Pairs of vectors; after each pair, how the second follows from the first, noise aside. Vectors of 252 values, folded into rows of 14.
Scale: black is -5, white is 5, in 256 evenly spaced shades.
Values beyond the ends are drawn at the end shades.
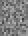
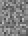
negated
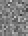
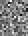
scaled up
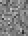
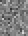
negated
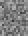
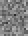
reversed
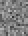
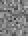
reversed
